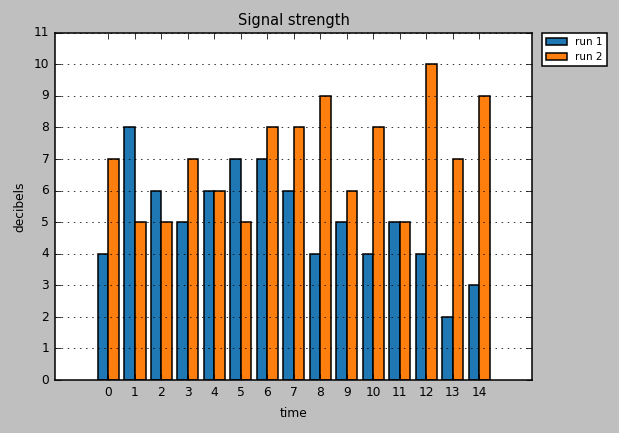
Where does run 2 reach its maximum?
12
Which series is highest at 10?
run 2
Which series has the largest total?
run 2
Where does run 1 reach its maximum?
1
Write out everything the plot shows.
Title: Signal strength
x-axis: time, ticks 0 1 2 3 4 5 6 7 8 9 10 11 12 13 14
y-axis: decibels, ticks 0 1 2 3 4 5 6 7 8 9 10 11
Legend: run 1, run 2
Values:
run 1: 4 8 6 5 6 7 7 6 4 5 4 5 4 2 3
run 2: 7 5 5 7 6 5 8 8 9 6 8 5 10 7 9
